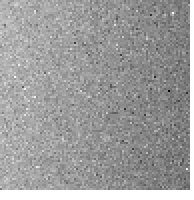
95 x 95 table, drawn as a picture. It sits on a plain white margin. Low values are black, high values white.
Stripes: none. Grain: fine. Odd rows or columns: none. Average level on the scale: 60%. Slope: up to the left.
